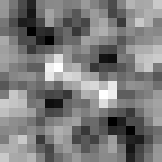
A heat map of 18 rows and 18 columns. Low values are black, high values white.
There is no seam. No overall slope runs across the table. No row or column stands out. Overall the values sit about 50% of the way up the scale. A half turn leaves it unchanged.
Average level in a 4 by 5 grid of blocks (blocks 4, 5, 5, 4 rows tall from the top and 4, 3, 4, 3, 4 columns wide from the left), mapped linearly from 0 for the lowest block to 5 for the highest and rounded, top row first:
0 2 2 2 5 / 3 4 4 1 4 / 4 1 4 4 3 / 5 2 2 2 0
